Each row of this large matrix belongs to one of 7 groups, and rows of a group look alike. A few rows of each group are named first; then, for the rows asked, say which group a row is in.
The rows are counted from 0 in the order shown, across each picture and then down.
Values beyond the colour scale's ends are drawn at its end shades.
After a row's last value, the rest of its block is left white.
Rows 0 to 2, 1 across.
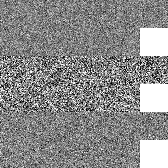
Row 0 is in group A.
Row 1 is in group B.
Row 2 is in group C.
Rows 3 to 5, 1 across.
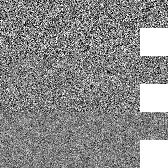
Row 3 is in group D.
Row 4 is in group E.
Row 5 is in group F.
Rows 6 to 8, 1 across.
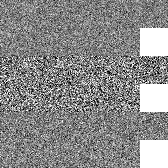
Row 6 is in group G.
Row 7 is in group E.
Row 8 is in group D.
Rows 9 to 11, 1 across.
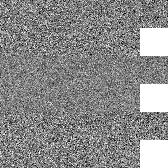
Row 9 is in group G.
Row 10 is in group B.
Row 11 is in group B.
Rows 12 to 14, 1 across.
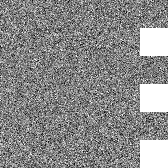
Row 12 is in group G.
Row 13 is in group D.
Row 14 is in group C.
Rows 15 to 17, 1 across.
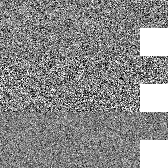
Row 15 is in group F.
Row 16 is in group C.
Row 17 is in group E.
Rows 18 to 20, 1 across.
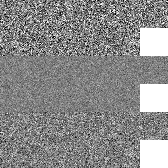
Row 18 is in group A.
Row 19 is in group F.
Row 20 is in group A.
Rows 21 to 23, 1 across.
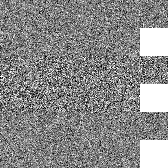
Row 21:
G
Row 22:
A
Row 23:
E
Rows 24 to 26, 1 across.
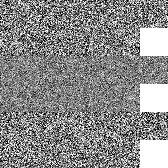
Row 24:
A
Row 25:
A
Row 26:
E
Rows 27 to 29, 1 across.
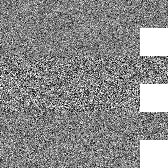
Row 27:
E
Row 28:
C
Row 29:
D
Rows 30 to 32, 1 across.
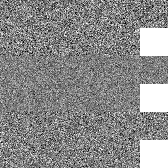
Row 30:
F
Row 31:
G
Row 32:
C
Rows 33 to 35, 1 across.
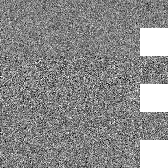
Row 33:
B
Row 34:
A
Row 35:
A
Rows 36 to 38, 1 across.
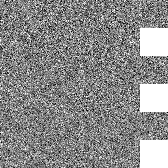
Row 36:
A
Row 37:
C
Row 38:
C
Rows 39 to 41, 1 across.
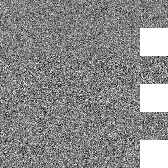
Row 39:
G
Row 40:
G
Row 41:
A
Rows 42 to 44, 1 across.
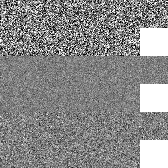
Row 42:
A
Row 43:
A
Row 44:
G
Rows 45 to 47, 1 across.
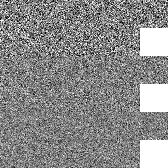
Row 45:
C
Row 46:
C
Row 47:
G
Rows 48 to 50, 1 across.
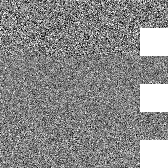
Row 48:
C
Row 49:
G
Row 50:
B
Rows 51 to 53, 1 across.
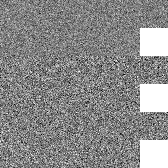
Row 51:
G
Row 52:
F
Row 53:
C
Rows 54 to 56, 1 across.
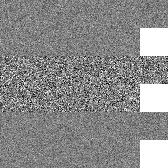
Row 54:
B
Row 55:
A
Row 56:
E
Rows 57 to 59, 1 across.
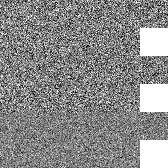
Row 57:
F
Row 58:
G
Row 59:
D
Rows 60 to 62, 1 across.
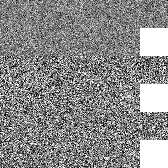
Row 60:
E
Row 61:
B
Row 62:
A
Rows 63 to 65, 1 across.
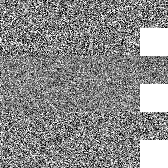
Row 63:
A
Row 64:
B
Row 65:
C
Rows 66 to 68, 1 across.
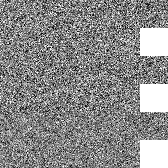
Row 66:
B
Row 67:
D
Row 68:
F
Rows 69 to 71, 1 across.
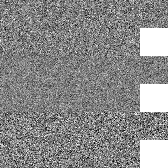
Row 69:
A
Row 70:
F
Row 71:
F
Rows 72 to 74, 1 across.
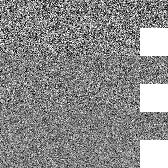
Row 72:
B
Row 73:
G
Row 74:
B
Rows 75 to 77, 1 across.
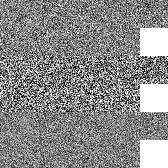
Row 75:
B
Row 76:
D
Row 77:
F
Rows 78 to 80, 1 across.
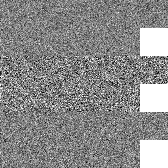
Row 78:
B
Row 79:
C
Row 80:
A
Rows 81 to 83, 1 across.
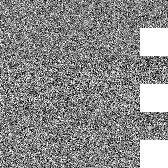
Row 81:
G
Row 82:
B
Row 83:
B
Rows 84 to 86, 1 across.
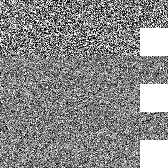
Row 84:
G
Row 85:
G
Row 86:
D
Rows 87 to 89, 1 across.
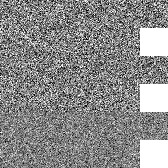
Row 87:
C
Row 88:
D
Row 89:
A
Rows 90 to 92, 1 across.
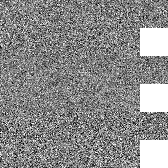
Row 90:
G
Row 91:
B
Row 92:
D
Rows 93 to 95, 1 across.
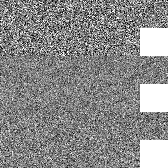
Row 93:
A
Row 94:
D
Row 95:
B
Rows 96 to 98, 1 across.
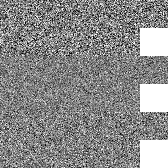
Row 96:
D
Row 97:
D
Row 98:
C
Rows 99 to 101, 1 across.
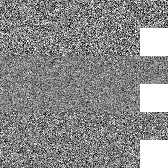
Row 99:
F
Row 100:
F
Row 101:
A
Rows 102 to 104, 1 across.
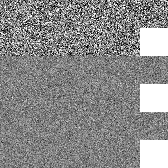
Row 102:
F
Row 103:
E
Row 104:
F
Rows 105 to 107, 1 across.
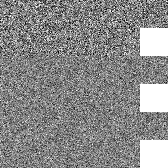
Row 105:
A
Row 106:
C
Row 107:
B
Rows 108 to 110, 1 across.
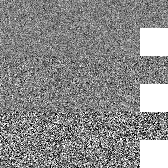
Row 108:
B
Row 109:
B
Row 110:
E
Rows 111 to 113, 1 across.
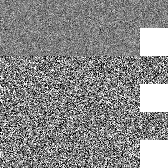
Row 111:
A
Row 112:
G
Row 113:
A
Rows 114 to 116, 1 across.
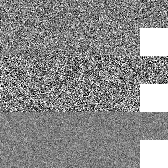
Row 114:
D
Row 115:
C
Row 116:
G
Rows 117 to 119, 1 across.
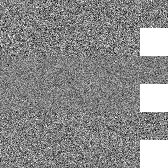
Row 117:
G
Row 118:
E
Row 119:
E
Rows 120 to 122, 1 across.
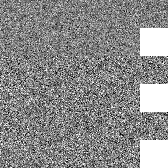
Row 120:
B
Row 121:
C
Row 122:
C
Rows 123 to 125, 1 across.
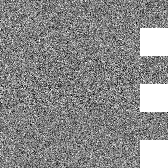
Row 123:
B
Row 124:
G
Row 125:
D
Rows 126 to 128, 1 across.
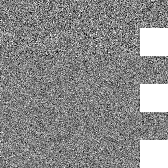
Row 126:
D
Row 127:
C
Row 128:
C
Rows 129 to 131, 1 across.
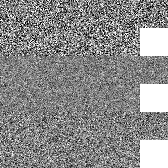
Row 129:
D
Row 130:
A
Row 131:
B
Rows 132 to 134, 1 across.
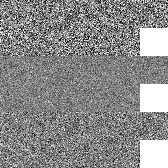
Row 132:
C
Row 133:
B
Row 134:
C
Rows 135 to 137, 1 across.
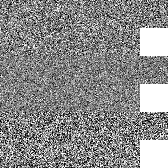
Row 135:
E
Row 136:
D
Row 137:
D
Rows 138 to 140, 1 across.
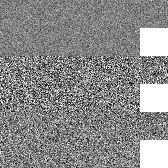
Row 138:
F
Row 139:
G
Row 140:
B
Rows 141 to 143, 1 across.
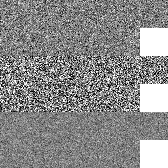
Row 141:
A
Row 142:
G
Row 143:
F
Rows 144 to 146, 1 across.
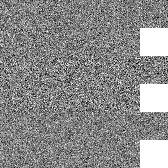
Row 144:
G
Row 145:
F
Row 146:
F
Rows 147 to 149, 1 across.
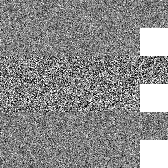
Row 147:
B
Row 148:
D
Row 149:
A
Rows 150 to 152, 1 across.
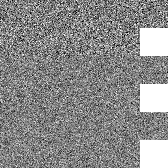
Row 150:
D
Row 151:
G
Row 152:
F
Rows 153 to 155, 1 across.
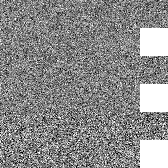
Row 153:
B
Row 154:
E
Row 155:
B
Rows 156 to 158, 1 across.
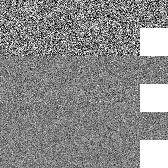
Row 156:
E
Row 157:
D
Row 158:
E
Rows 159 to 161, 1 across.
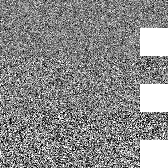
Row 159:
A
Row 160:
B
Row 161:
B
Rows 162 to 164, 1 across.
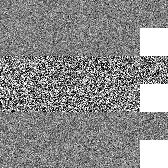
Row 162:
E
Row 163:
G
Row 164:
D
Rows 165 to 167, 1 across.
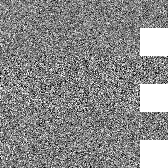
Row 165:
G
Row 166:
C
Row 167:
G
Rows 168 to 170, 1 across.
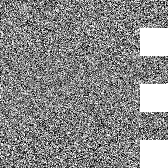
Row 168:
F
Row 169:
C
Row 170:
G
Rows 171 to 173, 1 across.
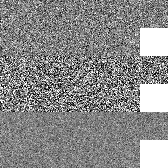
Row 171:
A
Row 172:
G
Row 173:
B
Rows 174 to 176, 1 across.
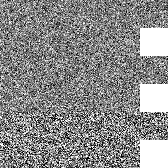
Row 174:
B
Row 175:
C
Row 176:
F
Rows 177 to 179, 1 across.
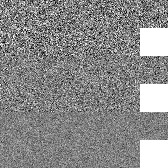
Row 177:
G
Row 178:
E
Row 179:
F
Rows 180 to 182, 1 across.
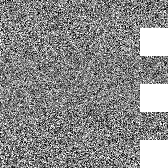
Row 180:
B
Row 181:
G
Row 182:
G
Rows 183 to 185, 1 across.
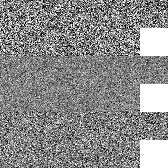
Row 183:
B
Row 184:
B
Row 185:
E
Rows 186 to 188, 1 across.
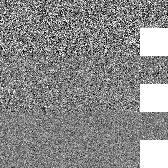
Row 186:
A
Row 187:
G
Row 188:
G
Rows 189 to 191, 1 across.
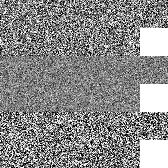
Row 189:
A
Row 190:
D
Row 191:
E
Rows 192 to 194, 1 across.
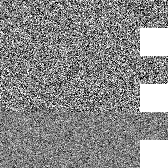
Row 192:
F
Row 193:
C
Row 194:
F
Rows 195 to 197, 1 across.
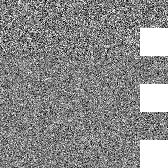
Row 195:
A
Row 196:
F
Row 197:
E
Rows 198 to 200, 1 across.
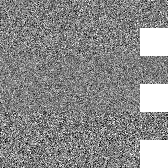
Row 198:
D
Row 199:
G
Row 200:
A
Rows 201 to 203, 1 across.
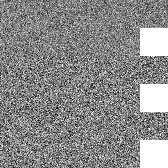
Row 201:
B
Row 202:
D
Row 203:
F
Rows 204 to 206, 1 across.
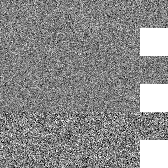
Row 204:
E
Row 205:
A
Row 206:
F
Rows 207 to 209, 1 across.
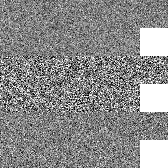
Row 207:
B
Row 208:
C
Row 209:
D
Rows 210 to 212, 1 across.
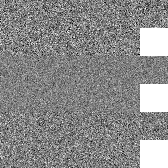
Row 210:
B
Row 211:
D
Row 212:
G
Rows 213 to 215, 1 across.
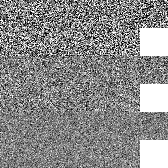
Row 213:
D
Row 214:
B
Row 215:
D
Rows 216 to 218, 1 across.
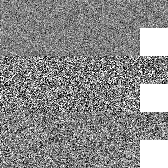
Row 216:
C
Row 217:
A
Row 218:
B
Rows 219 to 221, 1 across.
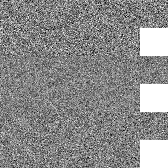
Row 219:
C
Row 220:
B
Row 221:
F
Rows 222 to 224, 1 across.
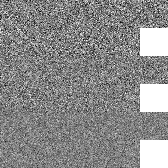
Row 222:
C
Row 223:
A
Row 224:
A
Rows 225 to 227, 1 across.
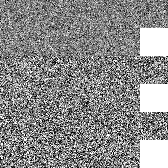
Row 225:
B
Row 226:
F
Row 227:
G
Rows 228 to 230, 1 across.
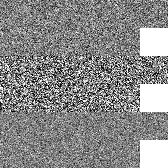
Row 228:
F
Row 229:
G
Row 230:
C
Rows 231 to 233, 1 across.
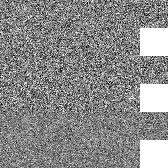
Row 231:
F
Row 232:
A
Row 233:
E
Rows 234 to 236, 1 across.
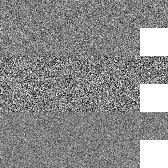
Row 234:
C
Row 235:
F
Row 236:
G
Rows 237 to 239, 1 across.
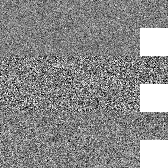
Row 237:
E
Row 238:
E
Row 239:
B
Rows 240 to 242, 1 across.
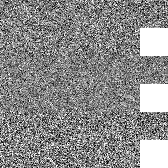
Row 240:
F
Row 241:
B
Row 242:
B
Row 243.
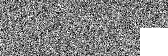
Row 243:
B
